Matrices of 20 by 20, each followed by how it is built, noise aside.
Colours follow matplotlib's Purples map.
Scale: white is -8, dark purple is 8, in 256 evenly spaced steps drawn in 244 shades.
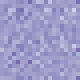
low rank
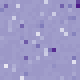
sparse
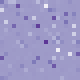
sparse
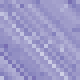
Toeplitz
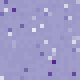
sparse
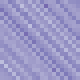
Toeplitz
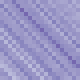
Toeplitz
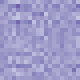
low rank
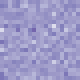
low rank
